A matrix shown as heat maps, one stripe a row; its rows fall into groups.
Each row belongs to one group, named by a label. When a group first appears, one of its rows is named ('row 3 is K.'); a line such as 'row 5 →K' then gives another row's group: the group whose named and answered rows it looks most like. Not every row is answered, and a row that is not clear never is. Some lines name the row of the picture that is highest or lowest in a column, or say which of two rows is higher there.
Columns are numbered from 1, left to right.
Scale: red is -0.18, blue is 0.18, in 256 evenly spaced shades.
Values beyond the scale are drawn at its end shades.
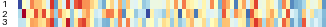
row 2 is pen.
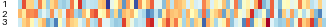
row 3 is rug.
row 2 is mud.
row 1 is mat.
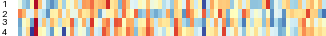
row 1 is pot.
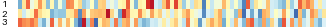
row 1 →rug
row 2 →pot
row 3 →mud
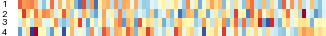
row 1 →mud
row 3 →mat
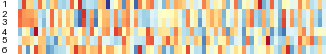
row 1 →mat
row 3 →mud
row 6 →pot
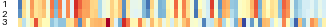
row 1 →pen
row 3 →pot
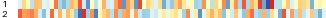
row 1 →mat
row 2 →mud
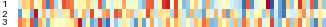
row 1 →rug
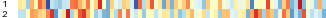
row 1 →pot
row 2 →pen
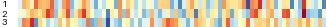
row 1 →pen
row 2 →pen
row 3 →rug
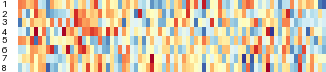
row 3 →pen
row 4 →pot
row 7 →pot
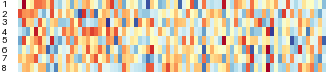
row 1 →pen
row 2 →mud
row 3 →mat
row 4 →pot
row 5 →pen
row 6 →pot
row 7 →mud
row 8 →rug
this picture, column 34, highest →7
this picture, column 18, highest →2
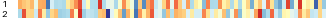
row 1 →rug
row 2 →mat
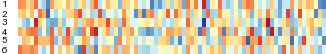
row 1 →mud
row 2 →rug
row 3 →pot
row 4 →mud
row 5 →pen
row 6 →mud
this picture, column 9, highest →3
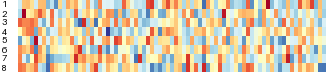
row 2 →pen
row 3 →mud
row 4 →rug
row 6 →rug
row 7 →pot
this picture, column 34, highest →8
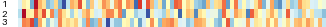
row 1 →mat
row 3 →rug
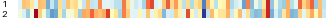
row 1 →rug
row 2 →pot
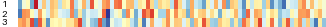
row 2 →mat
